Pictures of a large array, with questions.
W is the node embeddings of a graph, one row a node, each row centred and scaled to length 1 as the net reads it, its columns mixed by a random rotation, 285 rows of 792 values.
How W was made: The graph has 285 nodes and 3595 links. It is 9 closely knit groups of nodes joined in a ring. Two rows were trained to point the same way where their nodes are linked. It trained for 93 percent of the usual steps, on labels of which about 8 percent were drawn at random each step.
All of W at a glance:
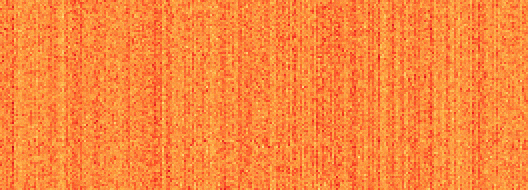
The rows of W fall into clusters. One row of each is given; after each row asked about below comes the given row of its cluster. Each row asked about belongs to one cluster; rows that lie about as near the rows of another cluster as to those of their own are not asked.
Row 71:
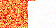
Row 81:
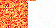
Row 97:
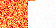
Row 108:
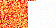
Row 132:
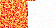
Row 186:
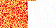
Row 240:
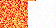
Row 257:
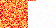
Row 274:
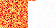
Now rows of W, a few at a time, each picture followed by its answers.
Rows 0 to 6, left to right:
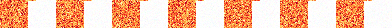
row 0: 97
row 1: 81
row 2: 186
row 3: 97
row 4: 71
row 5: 274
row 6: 274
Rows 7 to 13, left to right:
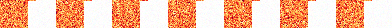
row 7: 240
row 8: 257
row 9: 257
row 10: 257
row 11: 108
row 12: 108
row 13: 240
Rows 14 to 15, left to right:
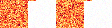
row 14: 71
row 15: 186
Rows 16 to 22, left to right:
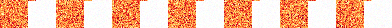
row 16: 108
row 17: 186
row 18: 71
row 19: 186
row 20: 240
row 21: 81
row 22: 132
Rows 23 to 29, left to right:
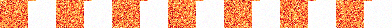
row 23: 257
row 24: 132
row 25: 71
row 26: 132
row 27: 240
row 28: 97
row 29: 257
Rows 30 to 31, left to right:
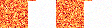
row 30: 81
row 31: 240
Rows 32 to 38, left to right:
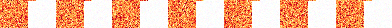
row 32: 186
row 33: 71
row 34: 108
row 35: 97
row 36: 132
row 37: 274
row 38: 132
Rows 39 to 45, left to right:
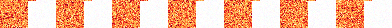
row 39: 108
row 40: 274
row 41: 108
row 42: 240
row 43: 240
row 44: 240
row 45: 186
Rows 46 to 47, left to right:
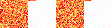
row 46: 257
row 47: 97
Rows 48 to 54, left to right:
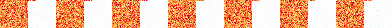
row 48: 71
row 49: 108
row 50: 81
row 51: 186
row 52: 71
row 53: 97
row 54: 274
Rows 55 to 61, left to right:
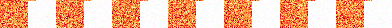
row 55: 240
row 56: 274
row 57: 257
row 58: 132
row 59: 132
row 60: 132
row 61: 108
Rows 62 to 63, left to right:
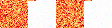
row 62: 257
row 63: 240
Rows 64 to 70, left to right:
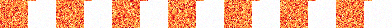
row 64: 132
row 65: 97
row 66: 108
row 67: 71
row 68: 132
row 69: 71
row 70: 274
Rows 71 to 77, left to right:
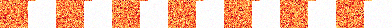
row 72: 108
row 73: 186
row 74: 274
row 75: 132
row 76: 240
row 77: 274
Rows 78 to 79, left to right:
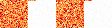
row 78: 257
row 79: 71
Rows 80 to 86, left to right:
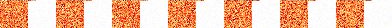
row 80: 257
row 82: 186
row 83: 186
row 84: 71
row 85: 71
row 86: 81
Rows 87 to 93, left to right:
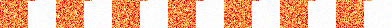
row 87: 81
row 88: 97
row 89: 274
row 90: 81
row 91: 71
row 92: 274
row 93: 132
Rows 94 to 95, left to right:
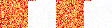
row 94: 108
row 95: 71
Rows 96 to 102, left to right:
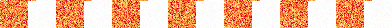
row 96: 274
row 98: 186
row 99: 132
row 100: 186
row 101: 274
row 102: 186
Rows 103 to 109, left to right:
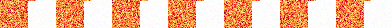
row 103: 71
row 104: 274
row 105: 240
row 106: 108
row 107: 257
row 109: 97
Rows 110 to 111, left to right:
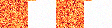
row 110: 240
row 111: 97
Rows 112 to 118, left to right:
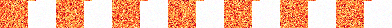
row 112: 240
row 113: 97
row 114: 71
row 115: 240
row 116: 240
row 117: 186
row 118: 81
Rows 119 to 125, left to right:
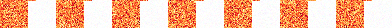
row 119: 81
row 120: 186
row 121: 108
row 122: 81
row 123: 97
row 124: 186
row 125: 132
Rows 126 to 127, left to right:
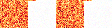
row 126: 186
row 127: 132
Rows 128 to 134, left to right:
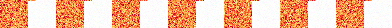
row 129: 108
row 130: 274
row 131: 108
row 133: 71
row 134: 71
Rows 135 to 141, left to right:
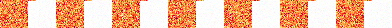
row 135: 71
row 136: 257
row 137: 71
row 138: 108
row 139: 81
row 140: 186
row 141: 186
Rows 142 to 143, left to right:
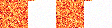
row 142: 97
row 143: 108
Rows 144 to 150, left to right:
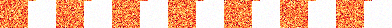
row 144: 97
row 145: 132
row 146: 81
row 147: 81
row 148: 240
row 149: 186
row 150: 108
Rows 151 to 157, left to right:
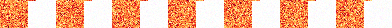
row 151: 81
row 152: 186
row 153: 108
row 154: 240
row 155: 274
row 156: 240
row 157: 97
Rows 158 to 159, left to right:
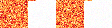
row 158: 71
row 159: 274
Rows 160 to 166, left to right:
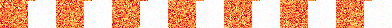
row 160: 132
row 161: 240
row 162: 108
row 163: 257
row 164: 274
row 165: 186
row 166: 240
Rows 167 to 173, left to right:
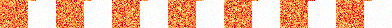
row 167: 186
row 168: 240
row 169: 240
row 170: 274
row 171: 274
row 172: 71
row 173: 186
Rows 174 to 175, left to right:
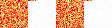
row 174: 108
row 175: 132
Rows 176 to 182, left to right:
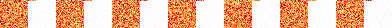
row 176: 240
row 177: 240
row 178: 71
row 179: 108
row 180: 186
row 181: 240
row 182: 81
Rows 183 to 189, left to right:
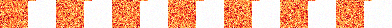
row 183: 108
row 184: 240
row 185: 240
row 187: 132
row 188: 71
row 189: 274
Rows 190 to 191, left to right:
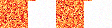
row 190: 71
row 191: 274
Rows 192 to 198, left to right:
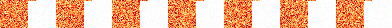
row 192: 257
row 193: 186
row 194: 71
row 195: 240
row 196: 274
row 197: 132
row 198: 240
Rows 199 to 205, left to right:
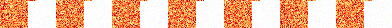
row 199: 81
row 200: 257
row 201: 274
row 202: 108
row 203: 257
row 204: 132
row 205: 186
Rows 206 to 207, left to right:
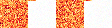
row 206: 186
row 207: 97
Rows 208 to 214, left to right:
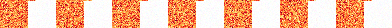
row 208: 81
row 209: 274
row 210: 81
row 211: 81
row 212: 81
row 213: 97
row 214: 132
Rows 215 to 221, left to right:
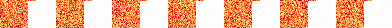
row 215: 257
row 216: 132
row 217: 97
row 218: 132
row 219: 108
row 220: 108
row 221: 108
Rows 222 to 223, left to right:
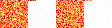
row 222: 108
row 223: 240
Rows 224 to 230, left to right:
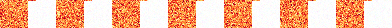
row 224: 257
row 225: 108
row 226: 274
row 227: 240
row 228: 240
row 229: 97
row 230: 274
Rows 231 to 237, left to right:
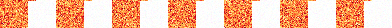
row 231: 108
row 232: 186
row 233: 240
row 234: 186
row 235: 257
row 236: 186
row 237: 274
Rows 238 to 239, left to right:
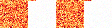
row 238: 186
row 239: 81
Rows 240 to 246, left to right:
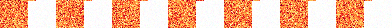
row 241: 186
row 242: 132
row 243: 108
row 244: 240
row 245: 240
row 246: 108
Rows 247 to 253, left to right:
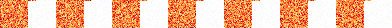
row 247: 108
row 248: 81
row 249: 81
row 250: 132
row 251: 257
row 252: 97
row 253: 274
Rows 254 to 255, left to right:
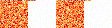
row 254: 132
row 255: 274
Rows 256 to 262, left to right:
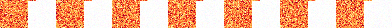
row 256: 257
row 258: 132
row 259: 81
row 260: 186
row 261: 274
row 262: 240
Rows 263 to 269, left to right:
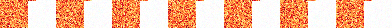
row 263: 108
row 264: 97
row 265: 132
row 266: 257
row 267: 108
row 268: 132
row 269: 71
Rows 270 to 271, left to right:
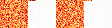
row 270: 81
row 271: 240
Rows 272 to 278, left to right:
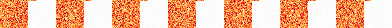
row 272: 186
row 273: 97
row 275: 240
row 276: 97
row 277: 71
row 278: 97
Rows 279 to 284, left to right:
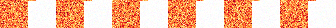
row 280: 97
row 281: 274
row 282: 97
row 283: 97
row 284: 257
